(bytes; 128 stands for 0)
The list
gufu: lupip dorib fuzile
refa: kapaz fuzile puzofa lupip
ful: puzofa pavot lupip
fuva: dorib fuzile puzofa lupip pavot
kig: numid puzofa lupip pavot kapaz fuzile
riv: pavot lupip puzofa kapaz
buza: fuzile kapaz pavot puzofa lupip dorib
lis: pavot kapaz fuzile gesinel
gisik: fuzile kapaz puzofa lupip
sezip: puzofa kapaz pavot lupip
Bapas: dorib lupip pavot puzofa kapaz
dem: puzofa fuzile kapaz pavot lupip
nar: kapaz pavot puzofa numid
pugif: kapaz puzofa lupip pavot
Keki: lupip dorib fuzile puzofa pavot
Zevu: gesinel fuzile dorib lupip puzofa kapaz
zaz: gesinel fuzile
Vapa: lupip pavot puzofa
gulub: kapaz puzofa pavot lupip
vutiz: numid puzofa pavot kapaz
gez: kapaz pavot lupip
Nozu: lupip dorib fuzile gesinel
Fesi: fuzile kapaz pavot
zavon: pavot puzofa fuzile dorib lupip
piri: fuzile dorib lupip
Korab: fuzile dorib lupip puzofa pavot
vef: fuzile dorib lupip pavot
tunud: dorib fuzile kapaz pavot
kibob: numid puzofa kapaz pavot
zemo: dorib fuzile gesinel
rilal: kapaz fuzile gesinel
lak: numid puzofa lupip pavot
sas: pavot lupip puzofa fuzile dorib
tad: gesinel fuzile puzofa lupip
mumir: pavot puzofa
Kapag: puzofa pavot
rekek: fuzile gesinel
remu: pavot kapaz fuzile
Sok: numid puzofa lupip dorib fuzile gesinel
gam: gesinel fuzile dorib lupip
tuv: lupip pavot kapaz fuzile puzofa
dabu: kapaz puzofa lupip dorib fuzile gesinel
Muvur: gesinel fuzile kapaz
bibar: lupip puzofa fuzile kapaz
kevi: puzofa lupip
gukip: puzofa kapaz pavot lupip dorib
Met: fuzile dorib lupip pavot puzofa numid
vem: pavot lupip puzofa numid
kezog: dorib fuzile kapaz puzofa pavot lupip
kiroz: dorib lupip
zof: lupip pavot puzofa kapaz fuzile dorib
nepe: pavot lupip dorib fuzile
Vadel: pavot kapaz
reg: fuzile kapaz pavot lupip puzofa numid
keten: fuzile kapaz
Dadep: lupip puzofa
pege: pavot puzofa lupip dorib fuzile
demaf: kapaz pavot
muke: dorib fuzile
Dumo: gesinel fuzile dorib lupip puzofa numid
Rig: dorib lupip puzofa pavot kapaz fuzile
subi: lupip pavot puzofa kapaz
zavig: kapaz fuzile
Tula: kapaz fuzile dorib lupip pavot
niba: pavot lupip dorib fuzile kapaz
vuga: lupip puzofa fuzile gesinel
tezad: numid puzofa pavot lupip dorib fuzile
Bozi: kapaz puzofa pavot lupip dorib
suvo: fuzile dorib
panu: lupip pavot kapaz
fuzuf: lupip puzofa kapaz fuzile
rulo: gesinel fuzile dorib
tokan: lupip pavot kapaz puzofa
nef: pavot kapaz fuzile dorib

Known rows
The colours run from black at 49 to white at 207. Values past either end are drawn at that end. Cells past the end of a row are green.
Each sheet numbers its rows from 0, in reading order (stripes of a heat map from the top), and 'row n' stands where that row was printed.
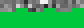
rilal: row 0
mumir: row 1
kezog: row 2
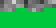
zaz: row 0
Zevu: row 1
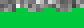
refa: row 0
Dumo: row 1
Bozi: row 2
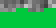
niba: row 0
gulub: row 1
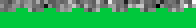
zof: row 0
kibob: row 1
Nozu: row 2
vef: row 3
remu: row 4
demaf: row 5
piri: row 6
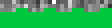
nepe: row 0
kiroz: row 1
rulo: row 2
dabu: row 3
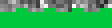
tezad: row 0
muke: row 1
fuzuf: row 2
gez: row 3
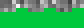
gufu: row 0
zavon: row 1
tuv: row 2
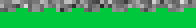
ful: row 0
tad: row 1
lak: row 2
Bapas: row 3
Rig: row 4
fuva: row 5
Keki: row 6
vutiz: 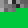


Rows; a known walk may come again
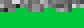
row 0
Vapa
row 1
tad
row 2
keten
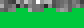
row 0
Bapas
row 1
nar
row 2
Muvur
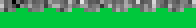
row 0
Vadel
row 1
Bozi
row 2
vef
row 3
gukip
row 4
gam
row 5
rulo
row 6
Tula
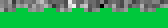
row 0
kig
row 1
Sok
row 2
suvo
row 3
demaf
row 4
tunud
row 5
Fesi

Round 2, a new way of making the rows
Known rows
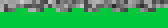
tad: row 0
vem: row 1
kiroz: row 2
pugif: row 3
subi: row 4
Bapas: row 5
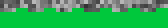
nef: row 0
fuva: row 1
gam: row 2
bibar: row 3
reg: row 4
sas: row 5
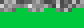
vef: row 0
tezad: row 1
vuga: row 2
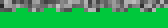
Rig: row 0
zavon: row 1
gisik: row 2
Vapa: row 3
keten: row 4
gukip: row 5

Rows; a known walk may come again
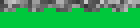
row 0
pugif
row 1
zavon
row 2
pege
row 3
bibar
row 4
Muvur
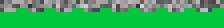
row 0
demaf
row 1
subi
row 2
zemo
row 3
gisik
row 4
tad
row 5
vef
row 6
gam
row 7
mumir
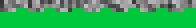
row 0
tunud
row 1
kezog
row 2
Vapa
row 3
tezad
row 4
Zevu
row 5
reg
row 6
fuva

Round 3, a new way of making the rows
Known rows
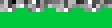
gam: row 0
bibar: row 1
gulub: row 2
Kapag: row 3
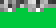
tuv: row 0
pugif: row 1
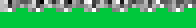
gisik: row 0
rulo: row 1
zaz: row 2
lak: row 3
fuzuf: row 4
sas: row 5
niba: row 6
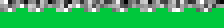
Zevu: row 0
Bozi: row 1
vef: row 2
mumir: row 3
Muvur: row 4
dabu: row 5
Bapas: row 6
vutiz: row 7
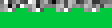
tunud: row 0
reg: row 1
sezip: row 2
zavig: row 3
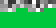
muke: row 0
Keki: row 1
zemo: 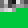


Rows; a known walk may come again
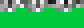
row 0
sas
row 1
subi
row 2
fuzuf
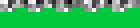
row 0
lak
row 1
Sok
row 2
rilal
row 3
vem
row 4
kevi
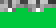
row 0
sezip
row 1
riv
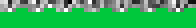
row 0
pugif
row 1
pege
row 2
suvo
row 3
vuga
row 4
tokan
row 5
lis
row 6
kibob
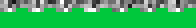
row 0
keten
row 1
Bapas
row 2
Kapag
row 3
kiroz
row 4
remu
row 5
tuv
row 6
gisik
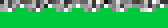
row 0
zavon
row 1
nef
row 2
gufu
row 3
zof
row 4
Vapa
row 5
kezog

